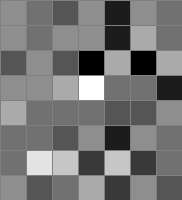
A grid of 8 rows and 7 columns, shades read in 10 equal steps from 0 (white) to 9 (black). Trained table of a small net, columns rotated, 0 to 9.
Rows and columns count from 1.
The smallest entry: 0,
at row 4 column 4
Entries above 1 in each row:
7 7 7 6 7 7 6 7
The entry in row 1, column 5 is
8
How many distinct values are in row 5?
4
